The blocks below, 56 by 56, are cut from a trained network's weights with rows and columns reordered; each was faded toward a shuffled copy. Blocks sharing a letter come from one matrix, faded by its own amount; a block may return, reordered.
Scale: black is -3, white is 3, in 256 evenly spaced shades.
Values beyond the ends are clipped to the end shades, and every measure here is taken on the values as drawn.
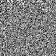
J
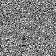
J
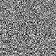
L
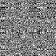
L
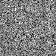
J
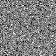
J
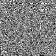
J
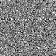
J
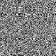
L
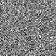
L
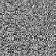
L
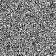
J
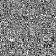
L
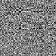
L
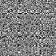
L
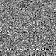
J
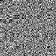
L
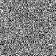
L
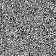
J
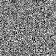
J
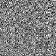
L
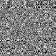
L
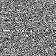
J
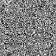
L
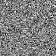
J
